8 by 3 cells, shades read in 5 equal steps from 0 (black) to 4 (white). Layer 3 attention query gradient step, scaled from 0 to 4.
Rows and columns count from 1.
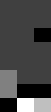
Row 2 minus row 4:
0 0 0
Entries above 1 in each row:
0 0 0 0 0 1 1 2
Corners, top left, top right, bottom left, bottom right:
1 1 0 3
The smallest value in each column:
0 0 0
